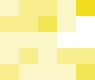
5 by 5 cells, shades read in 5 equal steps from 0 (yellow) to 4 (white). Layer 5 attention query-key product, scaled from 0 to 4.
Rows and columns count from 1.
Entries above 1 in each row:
4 4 5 5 4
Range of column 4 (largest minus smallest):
2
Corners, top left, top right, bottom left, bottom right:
3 0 2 1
